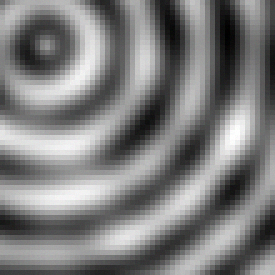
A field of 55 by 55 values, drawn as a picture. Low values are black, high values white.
Ninth with the lowest average: top right. Mirror symmetry: none. Rings: centred on the top left. Lone odd cells: none.
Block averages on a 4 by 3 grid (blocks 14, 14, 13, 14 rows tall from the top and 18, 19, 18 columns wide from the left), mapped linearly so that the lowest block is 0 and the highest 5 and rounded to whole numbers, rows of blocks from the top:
2 1 0 / 4 1 2 / 5 2 2 / 1 2 1
